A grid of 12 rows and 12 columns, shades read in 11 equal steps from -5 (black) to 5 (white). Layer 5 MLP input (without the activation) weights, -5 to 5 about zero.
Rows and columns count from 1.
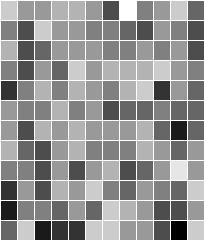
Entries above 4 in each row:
1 0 0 0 0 0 0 0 0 0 0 0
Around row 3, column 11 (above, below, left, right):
0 1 0 -2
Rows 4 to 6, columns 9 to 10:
2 3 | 3 -3 | -1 0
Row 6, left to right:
1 0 0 2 0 1 -2 -1 -1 0 -1 -1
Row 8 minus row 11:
6 -1 -2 2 1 1 -3 -2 1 3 1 0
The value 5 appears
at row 1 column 8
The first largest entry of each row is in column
8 3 1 5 9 4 3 1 11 6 7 2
